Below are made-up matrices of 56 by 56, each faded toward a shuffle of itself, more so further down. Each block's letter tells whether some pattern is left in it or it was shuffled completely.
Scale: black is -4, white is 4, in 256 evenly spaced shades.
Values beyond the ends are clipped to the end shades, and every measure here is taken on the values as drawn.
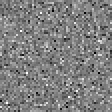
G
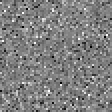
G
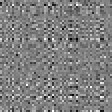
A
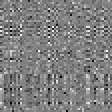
A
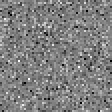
G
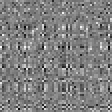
A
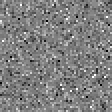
G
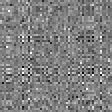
A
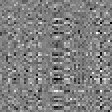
A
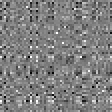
A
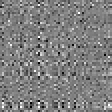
A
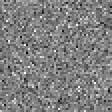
G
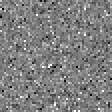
G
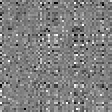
A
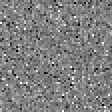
G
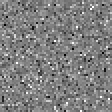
G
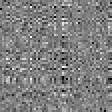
A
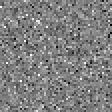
G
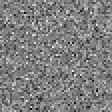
G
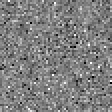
G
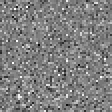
G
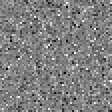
G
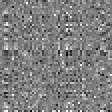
A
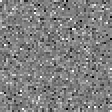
G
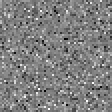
G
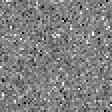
G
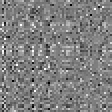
A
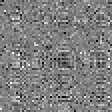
A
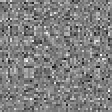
A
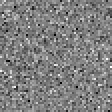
G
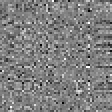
A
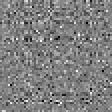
A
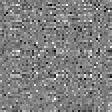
A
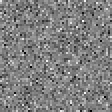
G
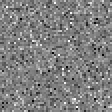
G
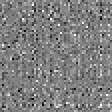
A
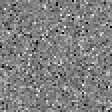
G
